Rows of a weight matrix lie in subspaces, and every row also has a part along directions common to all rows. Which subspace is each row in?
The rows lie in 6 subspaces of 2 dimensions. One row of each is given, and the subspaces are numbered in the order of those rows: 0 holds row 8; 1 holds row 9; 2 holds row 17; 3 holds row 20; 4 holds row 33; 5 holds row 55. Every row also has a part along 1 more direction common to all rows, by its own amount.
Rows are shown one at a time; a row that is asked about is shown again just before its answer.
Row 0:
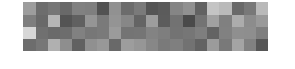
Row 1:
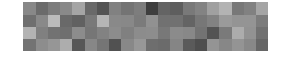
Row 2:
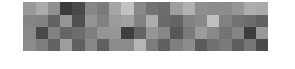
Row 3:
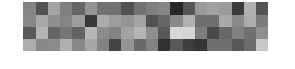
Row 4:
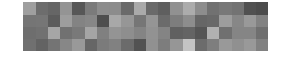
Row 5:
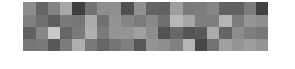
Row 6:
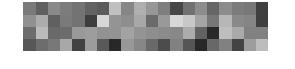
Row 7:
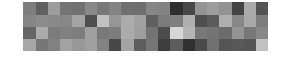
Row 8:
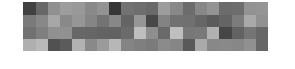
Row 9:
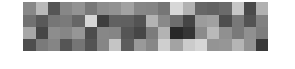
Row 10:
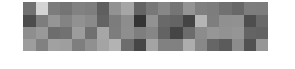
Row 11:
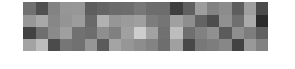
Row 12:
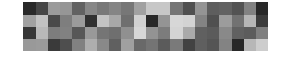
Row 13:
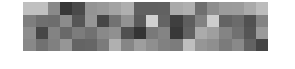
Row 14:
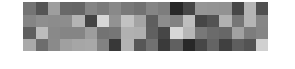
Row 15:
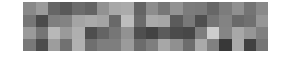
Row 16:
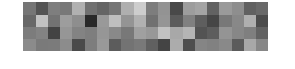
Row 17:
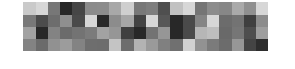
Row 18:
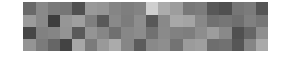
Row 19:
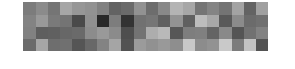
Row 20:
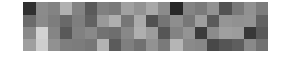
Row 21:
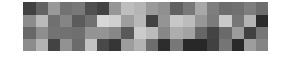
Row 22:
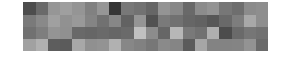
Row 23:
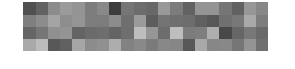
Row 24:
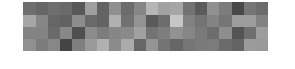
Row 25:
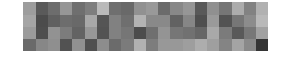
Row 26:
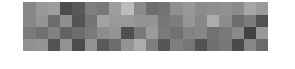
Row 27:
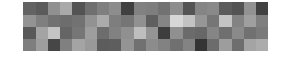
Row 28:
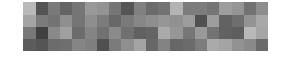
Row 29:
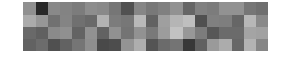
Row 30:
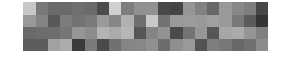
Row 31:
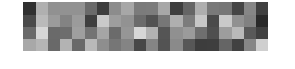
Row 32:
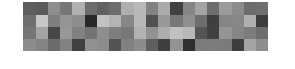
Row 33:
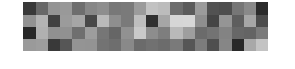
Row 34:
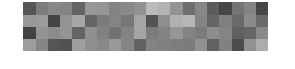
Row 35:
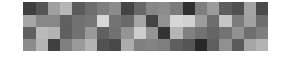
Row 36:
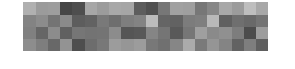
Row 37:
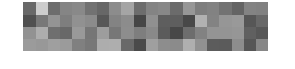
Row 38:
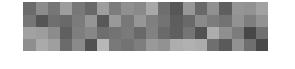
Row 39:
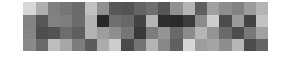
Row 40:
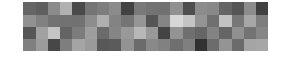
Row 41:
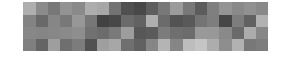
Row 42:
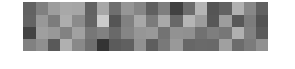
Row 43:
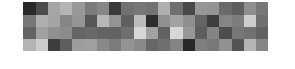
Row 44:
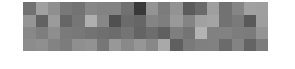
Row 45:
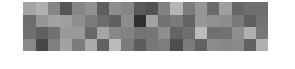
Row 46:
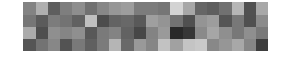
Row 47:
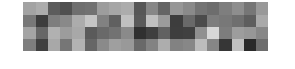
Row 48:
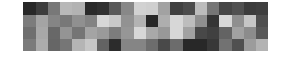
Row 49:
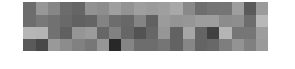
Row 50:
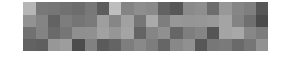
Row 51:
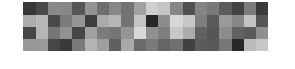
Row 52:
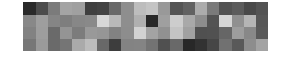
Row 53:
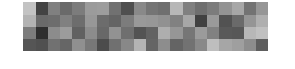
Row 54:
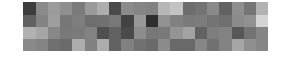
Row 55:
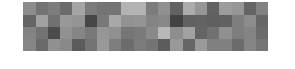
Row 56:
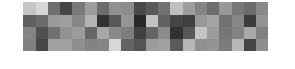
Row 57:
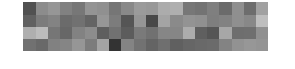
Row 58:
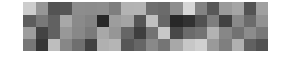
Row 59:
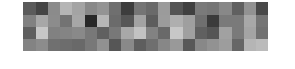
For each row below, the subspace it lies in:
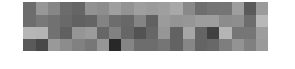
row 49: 0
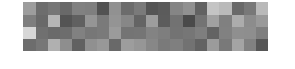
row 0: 4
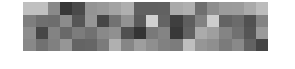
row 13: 2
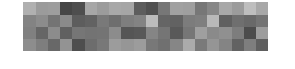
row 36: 2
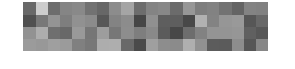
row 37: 3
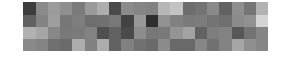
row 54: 0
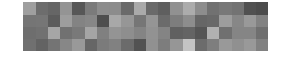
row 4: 5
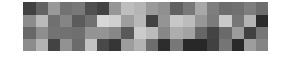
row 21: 2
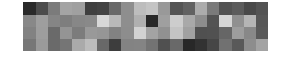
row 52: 2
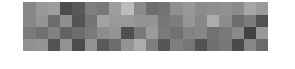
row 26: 2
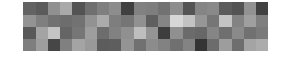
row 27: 5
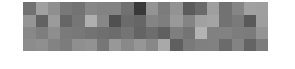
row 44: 5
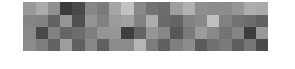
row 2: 2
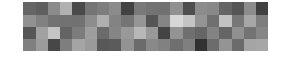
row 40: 5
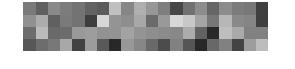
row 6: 0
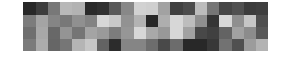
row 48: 2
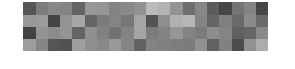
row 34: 4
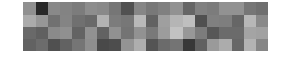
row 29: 3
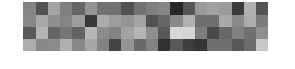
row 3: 1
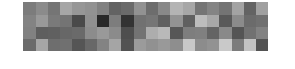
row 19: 1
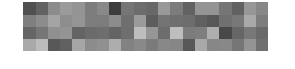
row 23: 0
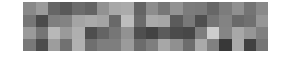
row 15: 1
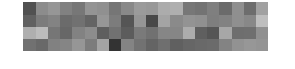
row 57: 0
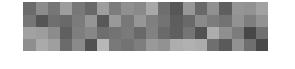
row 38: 3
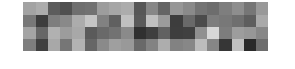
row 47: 1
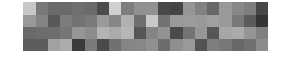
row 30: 0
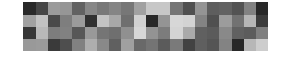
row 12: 4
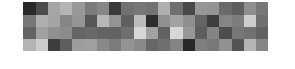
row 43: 0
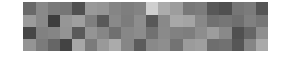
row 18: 4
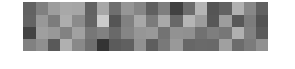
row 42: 4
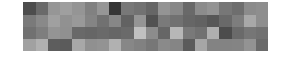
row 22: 0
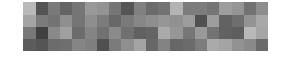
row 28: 3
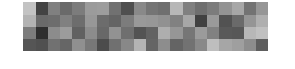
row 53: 3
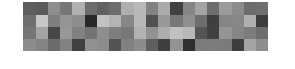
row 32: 5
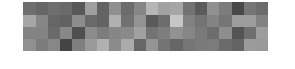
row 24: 4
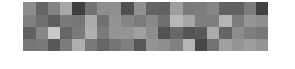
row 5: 5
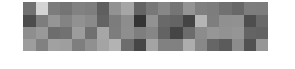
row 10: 3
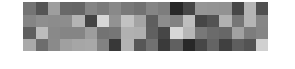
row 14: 1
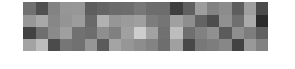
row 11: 0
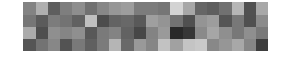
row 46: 1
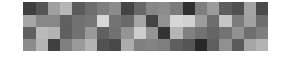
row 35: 5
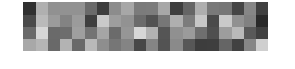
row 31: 3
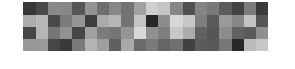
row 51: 4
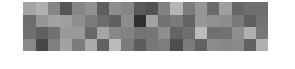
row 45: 3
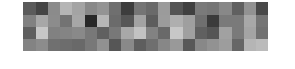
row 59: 2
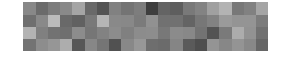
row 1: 4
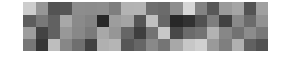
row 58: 5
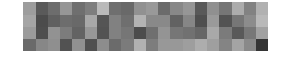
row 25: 3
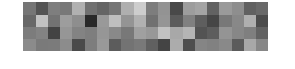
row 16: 5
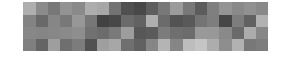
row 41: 2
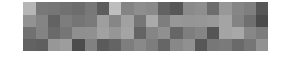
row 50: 0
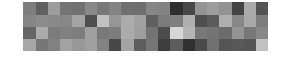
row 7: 1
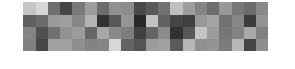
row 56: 3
